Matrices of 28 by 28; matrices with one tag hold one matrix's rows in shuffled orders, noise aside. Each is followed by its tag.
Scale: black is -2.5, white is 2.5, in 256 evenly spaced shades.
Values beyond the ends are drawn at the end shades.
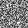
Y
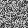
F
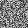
Y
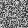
F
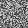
Y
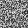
F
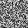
Y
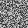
Y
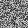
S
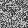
F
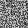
F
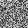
Y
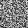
Y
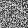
F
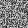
F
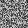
F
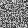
F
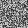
F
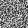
Y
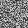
S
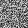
F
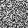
Y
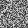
Y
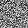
S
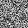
S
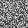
Y
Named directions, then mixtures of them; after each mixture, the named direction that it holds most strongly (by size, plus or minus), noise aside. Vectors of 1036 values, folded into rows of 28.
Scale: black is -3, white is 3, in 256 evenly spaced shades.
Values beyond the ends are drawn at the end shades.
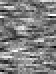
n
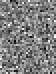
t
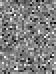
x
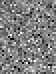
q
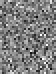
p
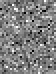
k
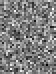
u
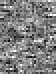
n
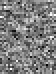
u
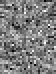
k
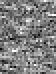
n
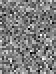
p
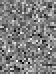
q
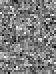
x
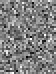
u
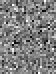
k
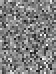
p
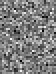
u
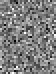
t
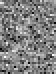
x
